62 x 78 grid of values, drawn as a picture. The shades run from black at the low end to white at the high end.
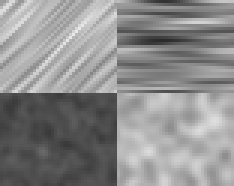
The table splits into 2 rows of 2 panels. Panel 1,1: high, slanting up to the right. Panel 1,2: middling, streaked across, strong in contrast. Panel 2,1: low, blotchy, faint in contrast. Panel 2,2: high, blotchy.
